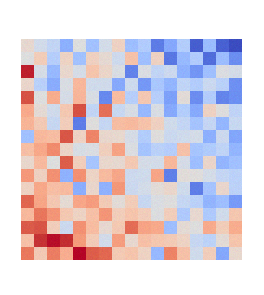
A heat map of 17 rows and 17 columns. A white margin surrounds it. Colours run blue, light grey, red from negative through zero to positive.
No regular stripes run through it. The bottom left is the ninth with the highest average. There is an overall slope up to the bottom left. The ninth with the lowest average is the top right. Overall the values sit about 50% of the way up the scale. The halves do not mirror each other.
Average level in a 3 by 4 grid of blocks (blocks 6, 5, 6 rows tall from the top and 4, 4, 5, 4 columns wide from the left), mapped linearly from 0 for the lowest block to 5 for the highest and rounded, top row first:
3 3 1 0
4 3 2 1
5 4 3 2
